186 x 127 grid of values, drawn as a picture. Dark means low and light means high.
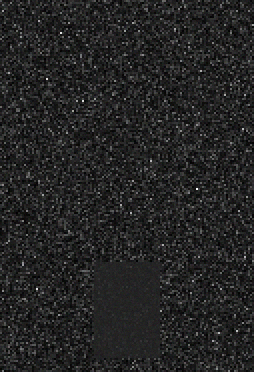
Odd rows or columns: none. Calmest part: bottom middle. Stripes: none. Mirror symmetry: none. Odd patch: calmer, in the bottom middle. Histogram: skewed, a long tail of high values. Grain: fine. Slope: none.
